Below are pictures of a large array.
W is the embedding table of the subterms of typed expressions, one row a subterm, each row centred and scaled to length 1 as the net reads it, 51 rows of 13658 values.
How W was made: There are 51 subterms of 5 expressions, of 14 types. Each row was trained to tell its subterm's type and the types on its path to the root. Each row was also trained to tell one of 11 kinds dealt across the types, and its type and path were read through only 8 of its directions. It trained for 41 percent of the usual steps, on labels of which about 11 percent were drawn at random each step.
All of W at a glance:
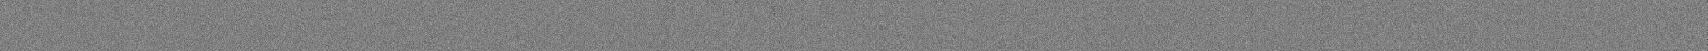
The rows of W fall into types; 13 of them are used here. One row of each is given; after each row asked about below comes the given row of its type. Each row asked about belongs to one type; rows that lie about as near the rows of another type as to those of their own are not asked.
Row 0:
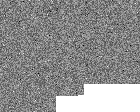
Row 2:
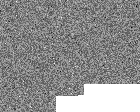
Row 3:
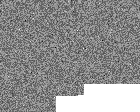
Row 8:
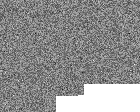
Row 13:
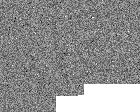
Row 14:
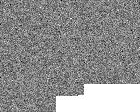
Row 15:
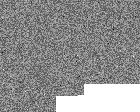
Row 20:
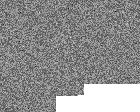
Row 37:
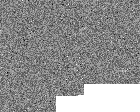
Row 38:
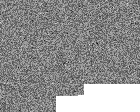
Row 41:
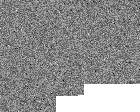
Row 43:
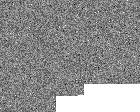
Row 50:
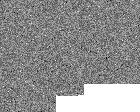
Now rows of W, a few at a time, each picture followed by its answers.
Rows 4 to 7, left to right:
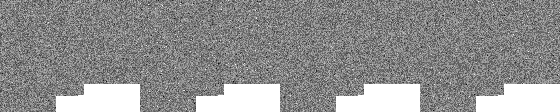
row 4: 3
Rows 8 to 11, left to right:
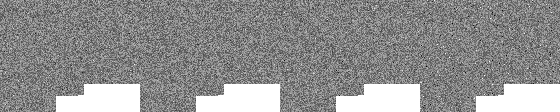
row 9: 8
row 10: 14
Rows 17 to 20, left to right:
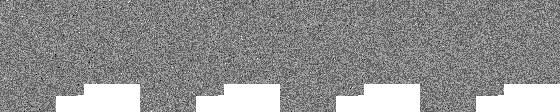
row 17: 3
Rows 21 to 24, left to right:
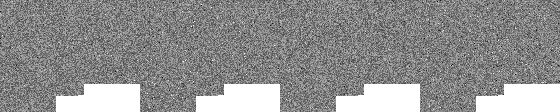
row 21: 3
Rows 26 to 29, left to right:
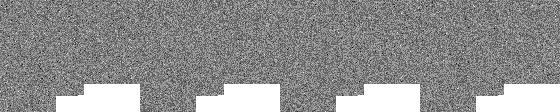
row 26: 15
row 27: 13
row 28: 50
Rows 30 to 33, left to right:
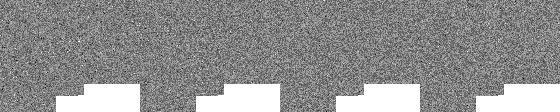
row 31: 20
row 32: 2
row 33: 8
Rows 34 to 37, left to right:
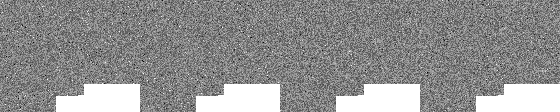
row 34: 2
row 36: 15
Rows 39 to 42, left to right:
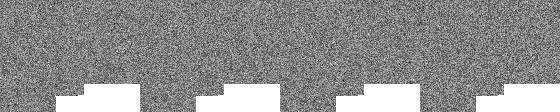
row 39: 50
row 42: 43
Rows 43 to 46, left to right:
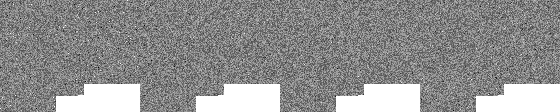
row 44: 2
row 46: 43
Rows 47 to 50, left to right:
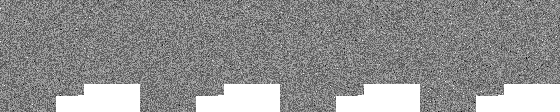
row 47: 41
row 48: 41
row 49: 15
